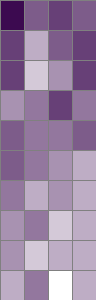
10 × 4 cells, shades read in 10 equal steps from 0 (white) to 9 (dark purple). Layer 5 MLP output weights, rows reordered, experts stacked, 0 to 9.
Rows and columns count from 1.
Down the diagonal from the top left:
9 3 4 5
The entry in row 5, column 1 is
6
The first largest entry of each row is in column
1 1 1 3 1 1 1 2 1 2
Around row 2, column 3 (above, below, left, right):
7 4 3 7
